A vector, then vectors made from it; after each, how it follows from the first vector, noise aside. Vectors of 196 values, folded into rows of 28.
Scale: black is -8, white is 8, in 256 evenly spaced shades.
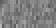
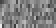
scaled up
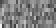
scaled up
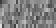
scaled up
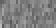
copied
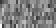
scaled up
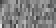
scaled up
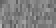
copied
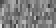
scaled up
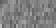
copied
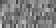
scaled up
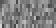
scaled up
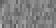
copied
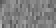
copied
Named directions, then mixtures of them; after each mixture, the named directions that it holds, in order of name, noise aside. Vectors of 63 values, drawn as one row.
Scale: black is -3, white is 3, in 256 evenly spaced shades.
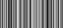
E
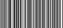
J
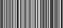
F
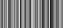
E, F, J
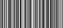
E, F, J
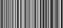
F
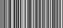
J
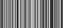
F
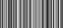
E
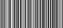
F, J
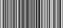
F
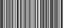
F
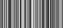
E, F, J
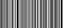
E, F, J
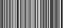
F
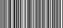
J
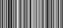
E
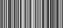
E, F, J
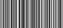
F, J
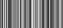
E, F, J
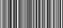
E, F, J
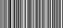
J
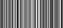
F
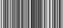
E, F
